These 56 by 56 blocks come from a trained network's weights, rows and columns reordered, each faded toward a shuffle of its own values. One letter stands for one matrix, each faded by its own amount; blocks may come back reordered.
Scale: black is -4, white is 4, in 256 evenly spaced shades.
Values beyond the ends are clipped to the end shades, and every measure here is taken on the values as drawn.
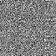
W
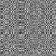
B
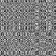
B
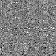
W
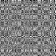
B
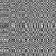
B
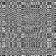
B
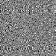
W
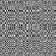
B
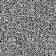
W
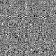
W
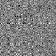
W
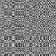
B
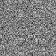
W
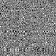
W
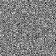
W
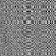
B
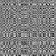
B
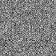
W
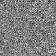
W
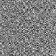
W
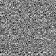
W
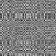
B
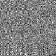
W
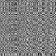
B
